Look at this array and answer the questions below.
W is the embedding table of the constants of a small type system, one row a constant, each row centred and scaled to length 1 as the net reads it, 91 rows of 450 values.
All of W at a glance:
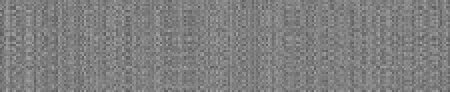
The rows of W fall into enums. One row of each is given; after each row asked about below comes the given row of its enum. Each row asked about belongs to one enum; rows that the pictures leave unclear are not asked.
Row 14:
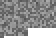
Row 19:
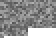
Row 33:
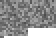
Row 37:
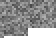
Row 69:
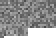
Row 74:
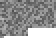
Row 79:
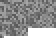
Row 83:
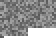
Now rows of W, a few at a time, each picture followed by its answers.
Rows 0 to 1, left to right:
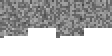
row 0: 33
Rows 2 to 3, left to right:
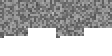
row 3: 83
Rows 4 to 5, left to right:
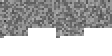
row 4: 74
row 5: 33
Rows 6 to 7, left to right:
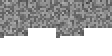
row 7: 14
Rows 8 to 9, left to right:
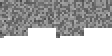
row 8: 74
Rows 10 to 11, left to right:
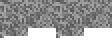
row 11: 79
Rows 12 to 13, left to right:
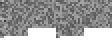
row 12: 74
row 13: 79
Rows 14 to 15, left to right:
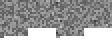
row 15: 74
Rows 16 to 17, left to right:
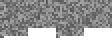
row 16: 83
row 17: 79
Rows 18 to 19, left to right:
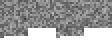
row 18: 14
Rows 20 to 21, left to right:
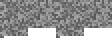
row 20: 83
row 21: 83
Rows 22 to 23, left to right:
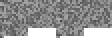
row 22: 79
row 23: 74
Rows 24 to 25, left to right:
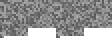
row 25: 83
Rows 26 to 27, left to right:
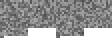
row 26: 33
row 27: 14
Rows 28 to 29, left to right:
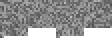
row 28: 79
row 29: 69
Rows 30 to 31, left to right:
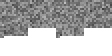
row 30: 37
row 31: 69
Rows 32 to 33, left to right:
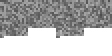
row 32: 79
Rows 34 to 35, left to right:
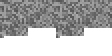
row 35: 79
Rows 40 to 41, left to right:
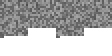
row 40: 14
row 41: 83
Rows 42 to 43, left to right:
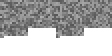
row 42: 19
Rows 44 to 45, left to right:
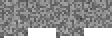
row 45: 14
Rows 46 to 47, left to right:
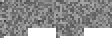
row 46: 74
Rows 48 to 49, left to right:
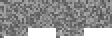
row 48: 79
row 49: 33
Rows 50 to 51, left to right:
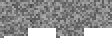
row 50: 37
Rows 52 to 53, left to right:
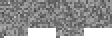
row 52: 69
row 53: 33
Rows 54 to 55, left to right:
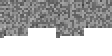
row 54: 69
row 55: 14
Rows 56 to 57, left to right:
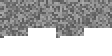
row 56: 83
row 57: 79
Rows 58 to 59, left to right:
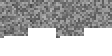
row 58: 37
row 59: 83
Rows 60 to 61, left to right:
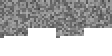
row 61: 33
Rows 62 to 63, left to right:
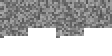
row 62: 83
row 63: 33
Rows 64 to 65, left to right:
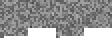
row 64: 14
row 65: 79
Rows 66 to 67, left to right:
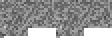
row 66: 74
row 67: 74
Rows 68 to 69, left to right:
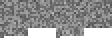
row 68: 14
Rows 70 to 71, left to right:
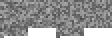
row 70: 19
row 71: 14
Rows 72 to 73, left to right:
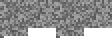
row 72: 83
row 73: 83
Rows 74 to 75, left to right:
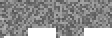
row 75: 79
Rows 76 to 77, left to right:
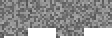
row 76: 14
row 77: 83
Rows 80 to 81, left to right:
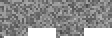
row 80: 79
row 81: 37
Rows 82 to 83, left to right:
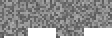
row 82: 14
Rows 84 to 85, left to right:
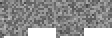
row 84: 74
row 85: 37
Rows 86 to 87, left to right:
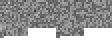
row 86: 69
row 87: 14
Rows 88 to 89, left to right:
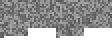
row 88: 14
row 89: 79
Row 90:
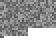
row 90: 83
